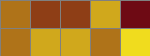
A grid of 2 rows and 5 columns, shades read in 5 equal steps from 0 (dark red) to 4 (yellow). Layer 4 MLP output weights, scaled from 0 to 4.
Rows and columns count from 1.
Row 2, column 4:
2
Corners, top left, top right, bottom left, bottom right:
2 0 2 4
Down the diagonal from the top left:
2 3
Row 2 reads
2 3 3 2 4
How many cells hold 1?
2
